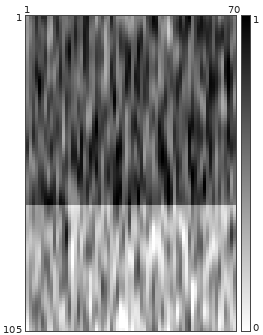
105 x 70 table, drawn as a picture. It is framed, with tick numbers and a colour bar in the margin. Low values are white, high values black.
Ninth with the highest average: top right. Seam: horizontal, 60% of the way down, the top part higher. Grain: streaks running down.
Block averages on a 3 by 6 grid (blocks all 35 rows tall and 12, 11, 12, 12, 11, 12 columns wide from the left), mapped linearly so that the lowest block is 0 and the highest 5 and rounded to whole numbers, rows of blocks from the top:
444445
444444
110000
